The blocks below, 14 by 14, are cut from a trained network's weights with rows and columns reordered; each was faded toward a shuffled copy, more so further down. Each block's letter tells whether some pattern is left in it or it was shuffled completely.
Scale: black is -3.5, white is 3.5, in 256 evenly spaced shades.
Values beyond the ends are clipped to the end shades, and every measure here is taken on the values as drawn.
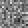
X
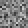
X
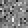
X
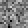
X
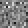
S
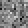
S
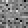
X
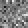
X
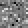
X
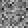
X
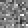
X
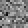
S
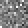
X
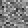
S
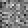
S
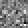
S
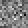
X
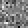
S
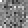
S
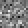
X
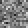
X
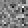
S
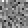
X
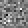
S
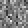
X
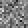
X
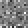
S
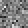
X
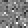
X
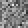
X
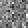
S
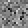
X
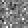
X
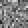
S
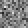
X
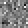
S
